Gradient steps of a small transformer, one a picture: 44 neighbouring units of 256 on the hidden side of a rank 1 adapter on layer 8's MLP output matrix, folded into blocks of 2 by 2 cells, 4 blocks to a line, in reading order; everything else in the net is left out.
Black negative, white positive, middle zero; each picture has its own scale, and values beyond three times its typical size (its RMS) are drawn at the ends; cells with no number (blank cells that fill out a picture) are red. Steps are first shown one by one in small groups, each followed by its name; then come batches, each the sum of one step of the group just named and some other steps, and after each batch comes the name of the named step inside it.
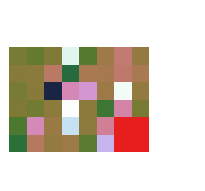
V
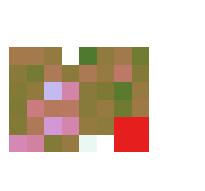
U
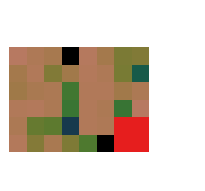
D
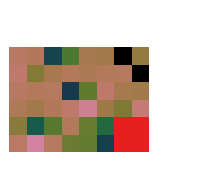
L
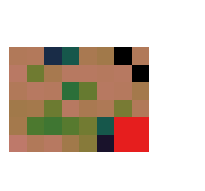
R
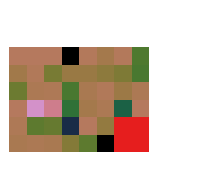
D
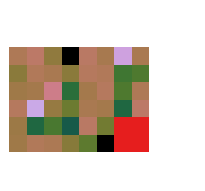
D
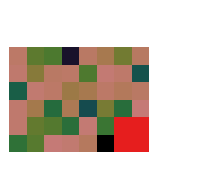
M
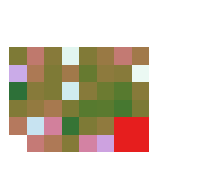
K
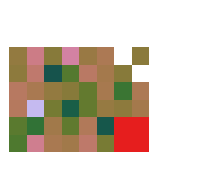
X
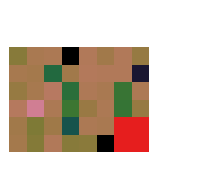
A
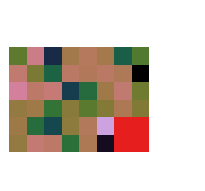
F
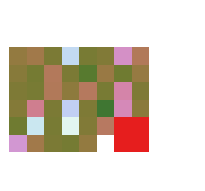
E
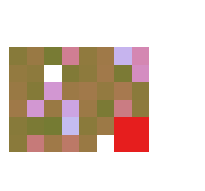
X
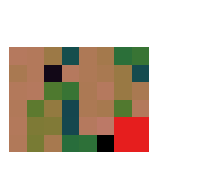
F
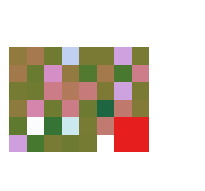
E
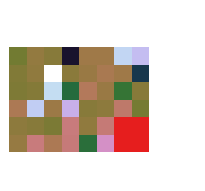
A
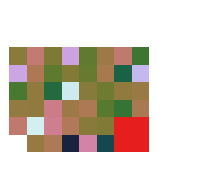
K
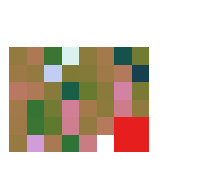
F
